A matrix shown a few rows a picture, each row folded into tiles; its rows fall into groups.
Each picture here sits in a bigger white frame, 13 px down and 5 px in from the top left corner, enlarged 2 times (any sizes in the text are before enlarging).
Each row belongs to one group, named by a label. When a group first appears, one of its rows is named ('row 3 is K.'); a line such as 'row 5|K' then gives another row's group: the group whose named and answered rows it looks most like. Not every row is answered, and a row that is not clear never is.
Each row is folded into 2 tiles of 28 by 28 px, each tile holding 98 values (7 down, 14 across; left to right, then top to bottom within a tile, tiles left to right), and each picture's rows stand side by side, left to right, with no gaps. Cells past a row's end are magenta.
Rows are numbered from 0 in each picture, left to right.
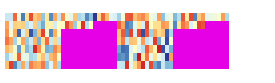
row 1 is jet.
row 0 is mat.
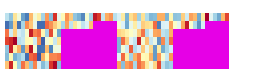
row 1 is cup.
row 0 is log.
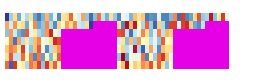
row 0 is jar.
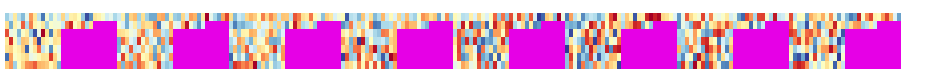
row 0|mat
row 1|cup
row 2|jet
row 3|jar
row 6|jet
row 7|jet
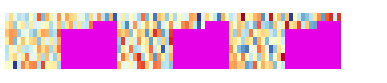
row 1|cup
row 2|mat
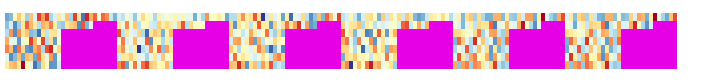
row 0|jet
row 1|mat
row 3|mat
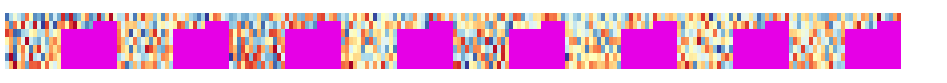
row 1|mat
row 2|jar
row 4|log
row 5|cup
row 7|cup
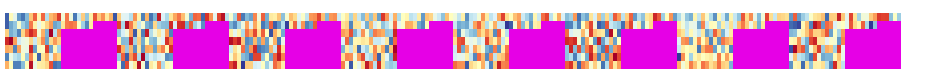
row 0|log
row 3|cup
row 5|log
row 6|cup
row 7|log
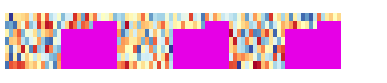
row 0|jet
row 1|mat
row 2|mat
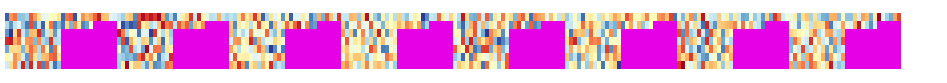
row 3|mat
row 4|jet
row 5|log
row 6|mat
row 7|cup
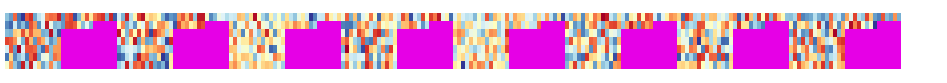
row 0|log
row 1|jet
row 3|log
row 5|jet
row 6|jet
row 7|jar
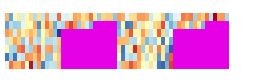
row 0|jet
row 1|jet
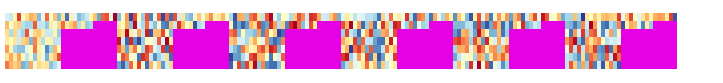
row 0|mat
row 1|jar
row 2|jet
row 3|jar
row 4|log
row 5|log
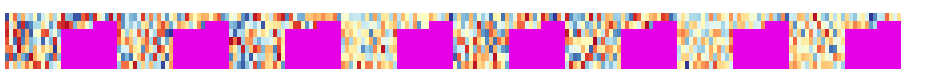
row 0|jar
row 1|jet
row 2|log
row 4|cup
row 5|jet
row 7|mat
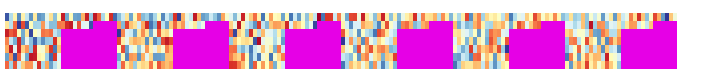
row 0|jar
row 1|jar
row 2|mat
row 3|jet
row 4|jet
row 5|cup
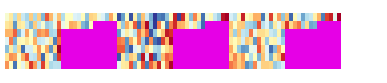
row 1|jar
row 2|mat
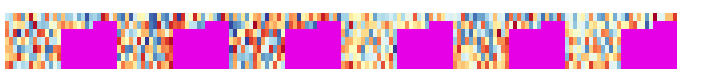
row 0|mat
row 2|log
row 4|jar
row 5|cup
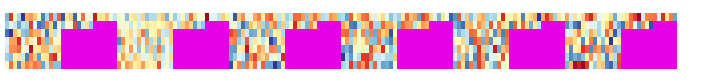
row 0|log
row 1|cup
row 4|log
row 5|jet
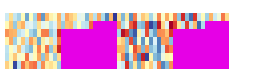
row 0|cup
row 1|jar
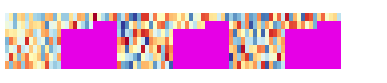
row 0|cup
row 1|log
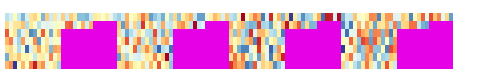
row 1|mat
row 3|log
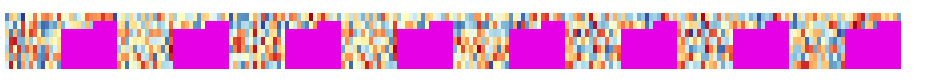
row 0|log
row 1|cup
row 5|mat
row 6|mat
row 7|jet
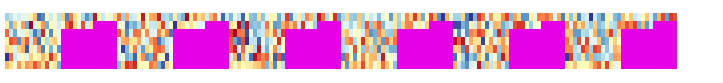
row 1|jet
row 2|jar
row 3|cup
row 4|log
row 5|jar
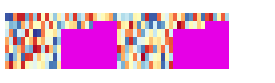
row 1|jar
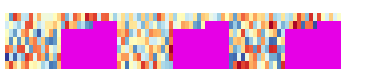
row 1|cup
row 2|jet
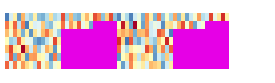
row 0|jar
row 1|jar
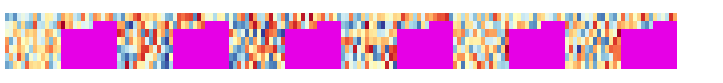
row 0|jar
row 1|jet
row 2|jet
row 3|log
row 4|cup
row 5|jar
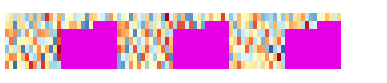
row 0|cup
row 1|jar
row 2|mat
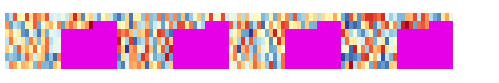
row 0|jet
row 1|jar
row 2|jar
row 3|jet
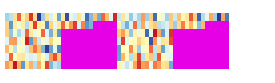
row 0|mat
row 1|cup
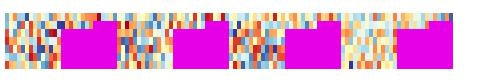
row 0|log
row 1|jar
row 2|log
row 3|cup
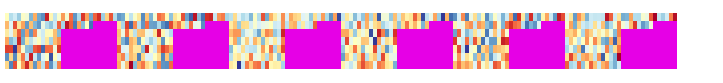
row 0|jar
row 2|cup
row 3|cup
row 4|jar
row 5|cup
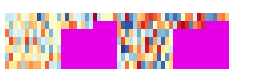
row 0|mat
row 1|jet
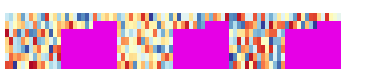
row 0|mat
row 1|mat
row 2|jet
